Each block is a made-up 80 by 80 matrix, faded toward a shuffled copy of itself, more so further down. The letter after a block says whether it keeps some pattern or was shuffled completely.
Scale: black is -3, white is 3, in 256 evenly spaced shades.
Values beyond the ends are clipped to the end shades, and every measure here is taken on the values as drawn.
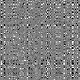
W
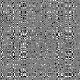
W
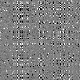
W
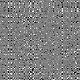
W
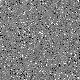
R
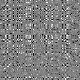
W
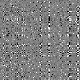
W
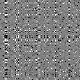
W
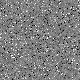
R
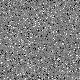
R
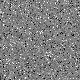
R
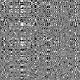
W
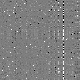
W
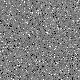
R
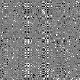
W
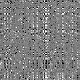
W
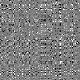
W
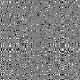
W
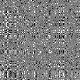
W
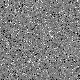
R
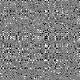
W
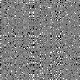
W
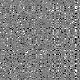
W
